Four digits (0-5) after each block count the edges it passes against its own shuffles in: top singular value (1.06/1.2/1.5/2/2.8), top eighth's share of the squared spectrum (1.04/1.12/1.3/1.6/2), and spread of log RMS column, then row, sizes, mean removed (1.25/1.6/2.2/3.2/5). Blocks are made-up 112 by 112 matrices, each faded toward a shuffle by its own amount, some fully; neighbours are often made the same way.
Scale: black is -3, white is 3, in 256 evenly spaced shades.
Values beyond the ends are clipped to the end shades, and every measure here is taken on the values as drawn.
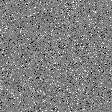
0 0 0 0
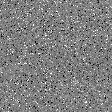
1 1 1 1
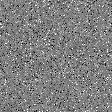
0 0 0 0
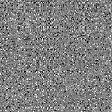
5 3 2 2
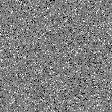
3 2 0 0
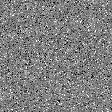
3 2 0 0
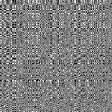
5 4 4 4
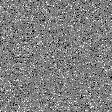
2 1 0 0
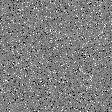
0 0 0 0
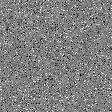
0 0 0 0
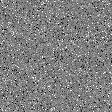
0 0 0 0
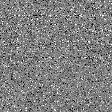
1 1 0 2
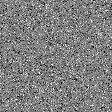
0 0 0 0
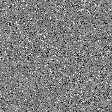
0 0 0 1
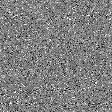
1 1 0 1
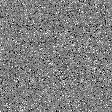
0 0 0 1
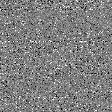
1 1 1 2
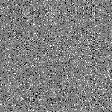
4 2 1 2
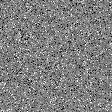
2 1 0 0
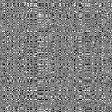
5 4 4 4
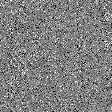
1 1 2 0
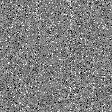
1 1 2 0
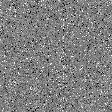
1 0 1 0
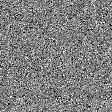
0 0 0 1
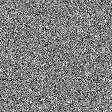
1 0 0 1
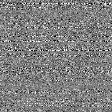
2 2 0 4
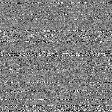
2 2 0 4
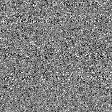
1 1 0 3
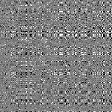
5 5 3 4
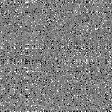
4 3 2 2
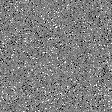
2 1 0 0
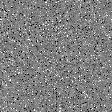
3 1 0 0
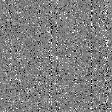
2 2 3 2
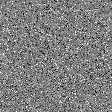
1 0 0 0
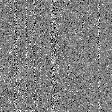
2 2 3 0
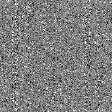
1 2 3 0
